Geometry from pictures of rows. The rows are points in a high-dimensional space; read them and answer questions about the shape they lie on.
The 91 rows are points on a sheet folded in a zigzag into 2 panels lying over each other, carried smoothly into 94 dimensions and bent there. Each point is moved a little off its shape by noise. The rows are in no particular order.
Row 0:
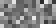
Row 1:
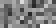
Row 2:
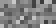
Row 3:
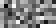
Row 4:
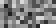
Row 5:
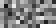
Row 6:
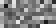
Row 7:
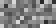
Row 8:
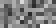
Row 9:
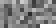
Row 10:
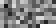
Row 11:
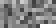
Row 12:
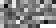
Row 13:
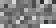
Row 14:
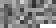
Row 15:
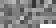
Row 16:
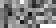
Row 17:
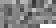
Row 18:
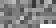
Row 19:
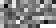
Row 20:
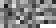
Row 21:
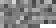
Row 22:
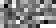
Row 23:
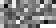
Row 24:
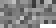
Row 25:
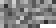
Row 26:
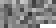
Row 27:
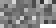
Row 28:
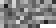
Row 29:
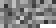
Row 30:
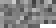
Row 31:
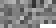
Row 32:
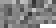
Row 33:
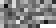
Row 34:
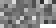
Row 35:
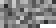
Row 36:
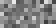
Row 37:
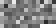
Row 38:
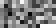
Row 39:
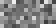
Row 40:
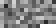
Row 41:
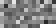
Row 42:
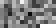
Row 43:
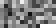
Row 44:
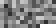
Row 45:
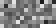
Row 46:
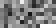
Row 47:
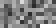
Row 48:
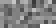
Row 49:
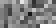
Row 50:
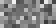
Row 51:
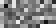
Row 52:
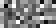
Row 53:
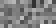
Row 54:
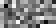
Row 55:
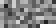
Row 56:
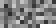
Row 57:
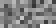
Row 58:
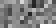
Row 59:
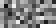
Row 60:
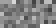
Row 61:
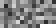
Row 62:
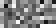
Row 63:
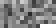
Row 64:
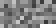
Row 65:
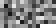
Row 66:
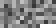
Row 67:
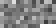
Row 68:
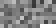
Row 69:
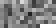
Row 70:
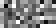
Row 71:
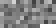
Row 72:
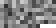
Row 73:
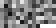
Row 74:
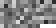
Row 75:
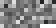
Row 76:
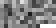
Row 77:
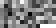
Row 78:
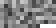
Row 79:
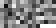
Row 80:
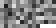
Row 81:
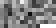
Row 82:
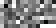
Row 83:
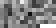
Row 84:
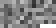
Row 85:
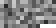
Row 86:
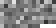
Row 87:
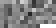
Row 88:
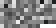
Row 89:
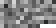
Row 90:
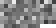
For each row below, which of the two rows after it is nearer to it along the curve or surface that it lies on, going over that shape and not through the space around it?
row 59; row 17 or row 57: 57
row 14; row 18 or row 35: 18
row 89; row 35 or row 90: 35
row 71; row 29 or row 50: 50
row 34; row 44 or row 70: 70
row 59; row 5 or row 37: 5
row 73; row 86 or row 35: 35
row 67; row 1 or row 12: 12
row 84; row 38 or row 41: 38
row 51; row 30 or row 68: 30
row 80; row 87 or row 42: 42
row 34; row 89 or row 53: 53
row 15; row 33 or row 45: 45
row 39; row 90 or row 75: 90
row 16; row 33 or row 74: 74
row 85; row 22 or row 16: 22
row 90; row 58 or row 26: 26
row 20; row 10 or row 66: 66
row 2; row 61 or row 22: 61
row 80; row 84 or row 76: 84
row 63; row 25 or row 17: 17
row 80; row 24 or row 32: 24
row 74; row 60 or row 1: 1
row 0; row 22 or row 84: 84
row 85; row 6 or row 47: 6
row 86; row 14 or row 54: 54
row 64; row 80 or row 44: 80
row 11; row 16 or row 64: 16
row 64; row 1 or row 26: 1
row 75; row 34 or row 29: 34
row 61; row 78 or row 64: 64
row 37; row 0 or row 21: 21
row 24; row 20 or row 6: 20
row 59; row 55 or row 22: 22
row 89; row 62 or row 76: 76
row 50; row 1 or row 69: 69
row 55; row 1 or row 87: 87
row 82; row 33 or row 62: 33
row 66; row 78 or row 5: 5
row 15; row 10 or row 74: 74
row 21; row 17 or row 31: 17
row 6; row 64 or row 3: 3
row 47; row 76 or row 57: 57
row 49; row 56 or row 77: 77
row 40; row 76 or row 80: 76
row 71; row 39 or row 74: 39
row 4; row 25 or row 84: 25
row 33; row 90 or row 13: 90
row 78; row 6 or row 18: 6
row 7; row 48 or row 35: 35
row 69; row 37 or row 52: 37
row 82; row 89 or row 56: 89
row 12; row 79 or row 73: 79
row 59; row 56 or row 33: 56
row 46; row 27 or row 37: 27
